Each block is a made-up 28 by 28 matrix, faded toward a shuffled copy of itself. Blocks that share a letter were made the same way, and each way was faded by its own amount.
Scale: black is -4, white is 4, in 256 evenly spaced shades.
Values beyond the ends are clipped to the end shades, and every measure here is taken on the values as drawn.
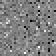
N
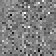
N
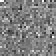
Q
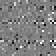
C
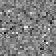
Q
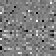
C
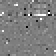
C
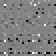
C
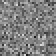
Q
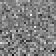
Q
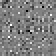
C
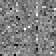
N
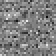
C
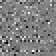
C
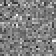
Q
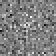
Q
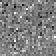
N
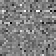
Q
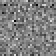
Q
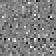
C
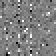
N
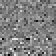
Q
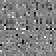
C
